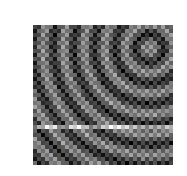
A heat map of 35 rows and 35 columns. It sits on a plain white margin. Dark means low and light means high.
Row 26 differs from the rows beside it. The histogram is bell-shaped. No overall slope runs across the table. Rings spread out from the top right.
